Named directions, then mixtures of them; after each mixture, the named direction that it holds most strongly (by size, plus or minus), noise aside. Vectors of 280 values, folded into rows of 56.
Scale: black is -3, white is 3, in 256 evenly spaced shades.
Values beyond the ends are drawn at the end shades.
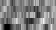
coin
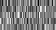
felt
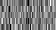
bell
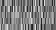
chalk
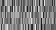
chalk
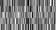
bell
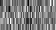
bell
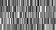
felt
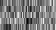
felt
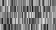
coin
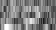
coin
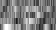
coin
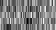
felt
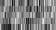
coin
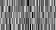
bell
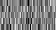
bell
